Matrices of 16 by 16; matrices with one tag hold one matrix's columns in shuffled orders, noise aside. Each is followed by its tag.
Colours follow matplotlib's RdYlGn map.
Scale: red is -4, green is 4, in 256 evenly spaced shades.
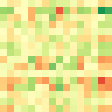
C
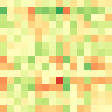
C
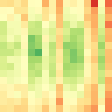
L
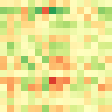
C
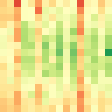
L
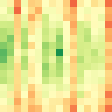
L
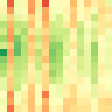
L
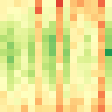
L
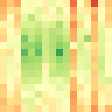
L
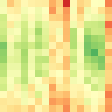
L
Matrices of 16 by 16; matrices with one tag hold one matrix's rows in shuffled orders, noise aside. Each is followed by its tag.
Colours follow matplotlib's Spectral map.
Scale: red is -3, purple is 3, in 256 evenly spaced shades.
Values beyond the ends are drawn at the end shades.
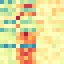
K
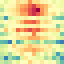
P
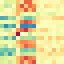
K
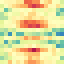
P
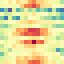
P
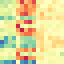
K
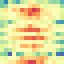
P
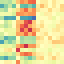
K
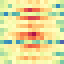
P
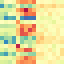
K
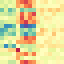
K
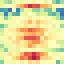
P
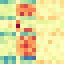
K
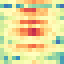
P
